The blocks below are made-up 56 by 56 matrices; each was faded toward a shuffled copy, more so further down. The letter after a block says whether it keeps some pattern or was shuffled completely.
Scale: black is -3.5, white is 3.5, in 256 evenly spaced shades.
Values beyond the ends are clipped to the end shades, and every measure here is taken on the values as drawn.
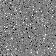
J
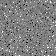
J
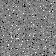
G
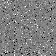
G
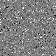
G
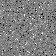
J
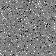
J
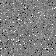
G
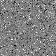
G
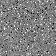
J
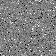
J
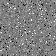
J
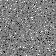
J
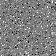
G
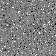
J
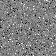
J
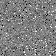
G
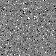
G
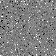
G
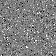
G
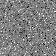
J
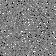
J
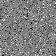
J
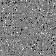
G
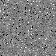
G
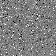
G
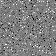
J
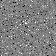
J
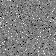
J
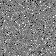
J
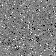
G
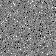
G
